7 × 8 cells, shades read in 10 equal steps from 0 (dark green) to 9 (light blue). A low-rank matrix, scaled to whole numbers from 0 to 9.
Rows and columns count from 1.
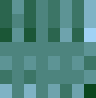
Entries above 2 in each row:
6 6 4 8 8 8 7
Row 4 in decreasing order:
5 4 4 4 4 4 4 4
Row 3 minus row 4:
-3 1 -3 0 -2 2 -2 4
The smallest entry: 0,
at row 7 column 8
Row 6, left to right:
3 4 3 4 4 4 4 5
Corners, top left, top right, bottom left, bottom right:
2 7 7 0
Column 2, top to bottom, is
5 4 5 4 4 4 4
